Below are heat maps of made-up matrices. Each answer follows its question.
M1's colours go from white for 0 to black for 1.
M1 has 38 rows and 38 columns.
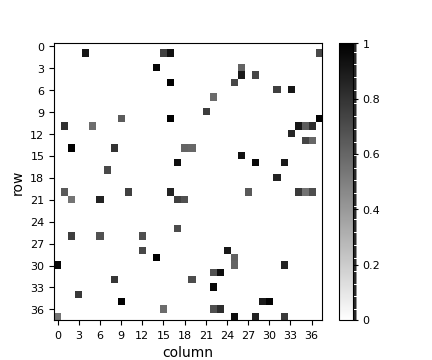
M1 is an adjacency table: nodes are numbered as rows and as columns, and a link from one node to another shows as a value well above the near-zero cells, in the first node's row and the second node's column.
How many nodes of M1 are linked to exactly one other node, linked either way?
2
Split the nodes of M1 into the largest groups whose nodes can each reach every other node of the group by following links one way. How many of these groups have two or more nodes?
0
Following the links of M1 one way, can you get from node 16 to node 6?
no
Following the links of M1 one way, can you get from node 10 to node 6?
yes
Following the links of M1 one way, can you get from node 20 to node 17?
yes
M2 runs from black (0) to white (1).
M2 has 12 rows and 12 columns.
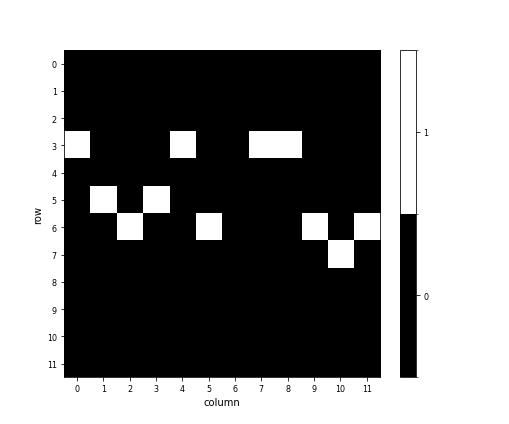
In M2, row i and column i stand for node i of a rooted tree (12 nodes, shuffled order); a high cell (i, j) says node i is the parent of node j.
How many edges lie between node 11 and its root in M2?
1
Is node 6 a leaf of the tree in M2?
no
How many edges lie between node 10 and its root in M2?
4
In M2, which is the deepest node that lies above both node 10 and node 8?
3
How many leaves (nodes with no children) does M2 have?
8
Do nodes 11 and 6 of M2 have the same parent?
no
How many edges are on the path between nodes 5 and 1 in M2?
1
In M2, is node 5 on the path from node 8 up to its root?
yes
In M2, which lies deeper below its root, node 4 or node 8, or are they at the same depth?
the same depth
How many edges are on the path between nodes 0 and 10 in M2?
3
